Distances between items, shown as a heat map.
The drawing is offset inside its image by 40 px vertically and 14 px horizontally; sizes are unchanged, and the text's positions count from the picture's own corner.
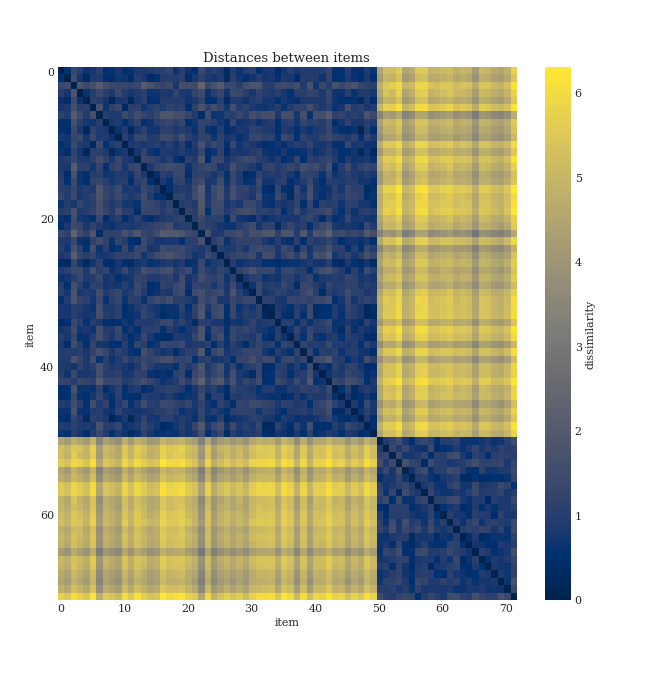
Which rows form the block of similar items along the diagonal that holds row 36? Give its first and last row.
0 to 49
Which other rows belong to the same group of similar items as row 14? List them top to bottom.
0, 1, 2, 3, 4, 5, 6, 7, 8, 9, 10, 11, 12, 13, 15, 16, 17, 18, 19, 20, 21, 22, 23, 24, 25, 26, 27, 28, 29, 30, 31, 32, 33, 34, 35, 36, 37, 38, 39, 40, 41, 42, 43, 44, 45, 46, 47, 48, 49
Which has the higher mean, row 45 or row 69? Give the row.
69
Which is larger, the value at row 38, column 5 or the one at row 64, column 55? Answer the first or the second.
the first
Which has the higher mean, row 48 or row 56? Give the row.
56
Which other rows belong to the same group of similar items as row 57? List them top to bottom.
50, 51, 52, 53, 54, 55, 56, 58, 59, 60, 61, 62, 63, 64, 65, 66, 67, 68, 69, 70, 71
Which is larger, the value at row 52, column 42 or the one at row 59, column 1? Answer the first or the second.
the first
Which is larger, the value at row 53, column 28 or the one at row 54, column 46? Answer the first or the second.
the first
